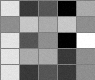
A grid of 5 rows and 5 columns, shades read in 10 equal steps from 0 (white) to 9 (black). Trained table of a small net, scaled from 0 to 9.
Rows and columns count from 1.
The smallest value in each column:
1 2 3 2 0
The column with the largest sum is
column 4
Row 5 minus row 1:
0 0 0 -2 1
